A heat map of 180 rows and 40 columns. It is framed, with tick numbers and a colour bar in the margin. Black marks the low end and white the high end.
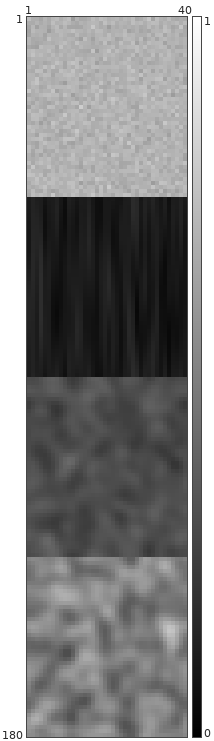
The table splits into 4 rows of 1 panel. Panel 1,1: high, fine-grained, faint in contrast. Panel 2,1: very low, streaked downward, faint in contrast. Panel 3,1: low, blotchy, faint in contrast. Panel 4,1: middling, blotchy.
